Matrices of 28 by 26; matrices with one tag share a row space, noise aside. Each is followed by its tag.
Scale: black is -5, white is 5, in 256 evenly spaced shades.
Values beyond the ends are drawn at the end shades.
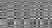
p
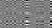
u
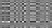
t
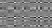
p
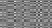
p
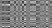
t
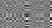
u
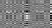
u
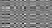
t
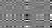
u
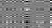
u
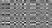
t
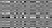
t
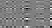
u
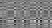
p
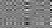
u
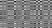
p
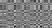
p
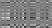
t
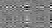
u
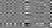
u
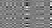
u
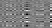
u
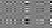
u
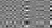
u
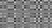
p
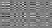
t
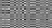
t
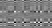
p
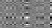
u
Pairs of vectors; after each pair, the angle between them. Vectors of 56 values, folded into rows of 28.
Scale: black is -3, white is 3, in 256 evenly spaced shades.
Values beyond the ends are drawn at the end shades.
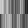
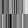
partly opposed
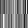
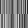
partly aligned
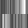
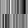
nearly opposite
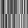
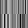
partly opposed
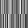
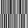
nearly opposite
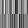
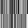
orthogonal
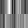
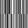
partly opposed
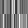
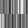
orthogonal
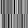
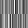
nearly opposite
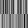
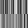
nearly parallel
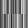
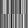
nearly parallel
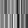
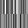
partly opposed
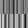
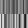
nearly parallel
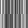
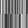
nearly parallel
